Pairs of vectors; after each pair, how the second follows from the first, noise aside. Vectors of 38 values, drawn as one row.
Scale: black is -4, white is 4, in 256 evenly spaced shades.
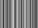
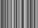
reversed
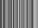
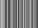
wrapped around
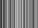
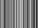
reversed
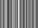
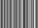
wrapped around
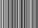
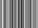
sign-scrambled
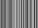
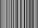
wrapped around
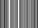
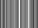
reversed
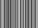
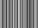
reversed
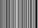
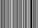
wrapped around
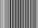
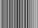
reversed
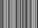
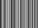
wrapped around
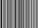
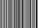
reversed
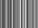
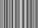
sign-scrambled
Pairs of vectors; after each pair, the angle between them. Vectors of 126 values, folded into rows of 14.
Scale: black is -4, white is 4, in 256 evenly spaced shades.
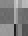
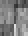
nearly opposite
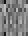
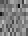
orthogonal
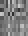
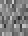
orthogonal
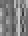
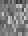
orthogonal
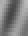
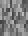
orthogonal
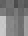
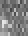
partly aligned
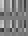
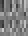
nearly opposite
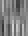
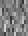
orthogonal
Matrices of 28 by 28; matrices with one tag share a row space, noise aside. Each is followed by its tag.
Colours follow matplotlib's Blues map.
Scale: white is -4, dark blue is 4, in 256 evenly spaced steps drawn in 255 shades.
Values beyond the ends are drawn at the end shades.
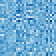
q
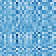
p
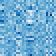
q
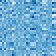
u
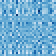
p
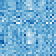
q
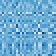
p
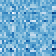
u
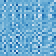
p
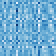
p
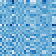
u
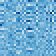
q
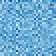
p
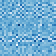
p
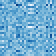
q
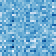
u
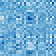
q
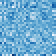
u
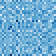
p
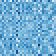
p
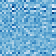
u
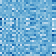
u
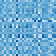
p
